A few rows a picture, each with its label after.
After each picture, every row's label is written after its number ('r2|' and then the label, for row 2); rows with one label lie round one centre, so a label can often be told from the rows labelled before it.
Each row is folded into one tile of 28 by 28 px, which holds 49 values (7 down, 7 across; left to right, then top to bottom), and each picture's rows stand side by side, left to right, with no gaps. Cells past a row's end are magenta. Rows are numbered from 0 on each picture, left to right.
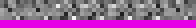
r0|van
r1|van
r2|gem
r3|gem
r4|gem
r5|gem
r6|van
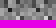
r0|van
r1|van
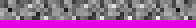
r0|van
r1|gem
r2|van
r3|gem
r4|gem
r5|gem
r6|van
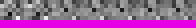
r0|gem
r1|gem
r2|van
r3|van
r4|van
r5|van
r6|van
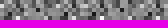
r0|gem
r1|van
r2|gem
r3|gem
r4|van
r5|gem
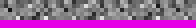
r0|van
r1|gem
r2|van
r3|gem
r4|van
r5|gem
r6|van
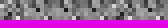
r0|gem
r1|van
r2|van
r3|van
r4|gem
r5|van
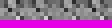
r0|van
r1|van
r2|van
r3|van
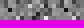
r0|van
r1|gem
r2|van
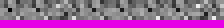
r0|van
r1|van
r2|gem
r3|van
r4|van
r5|van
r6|van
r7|gem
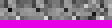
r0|van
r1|van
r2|van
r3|gem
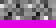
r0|gem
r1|gem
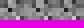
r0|van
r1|van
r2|van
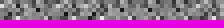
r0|gem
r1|van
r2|gem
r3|gem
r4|van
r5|van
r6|van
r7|gem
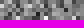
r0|gem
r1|gem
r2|van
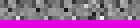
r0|van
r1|van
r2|van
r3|gem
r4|van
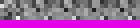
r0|gem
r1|van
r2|van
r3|van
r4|van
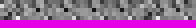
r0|gem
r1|van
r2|van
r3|van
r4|van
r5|gem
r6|van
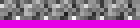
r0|gem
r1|gem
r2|gem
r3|gem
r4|gem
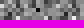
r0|gem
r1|van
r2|gem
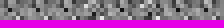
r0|van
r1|van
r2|van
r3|gem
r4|van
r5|gem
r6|van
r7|van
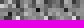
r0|gem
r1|van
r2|van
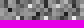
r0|van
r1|gem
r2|gem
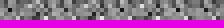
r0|van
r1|gem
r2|van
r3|gem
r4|van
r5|gem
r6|van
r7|van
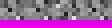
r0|van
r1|van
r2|gem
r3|van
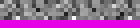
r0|gem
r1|van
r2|gem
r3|van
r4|gem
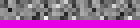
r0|van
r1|gem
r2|gem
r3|van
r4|gem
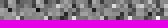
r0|van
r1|van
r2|gem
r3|van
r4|gem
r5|gem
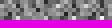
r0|gem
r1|van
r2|gem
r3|gem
